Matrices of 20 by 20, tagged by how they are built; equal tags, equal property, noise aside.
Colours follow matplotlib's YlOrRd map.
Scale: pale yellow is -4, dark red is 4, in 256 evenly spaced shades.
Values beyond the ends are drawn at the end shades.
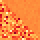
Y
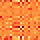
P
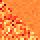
Y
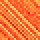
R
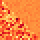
Y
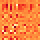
P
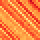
R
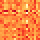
P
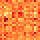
P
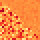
Y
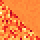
Y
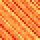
R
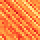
R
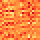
P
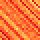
R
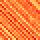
R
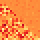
Y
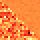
Y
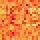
P
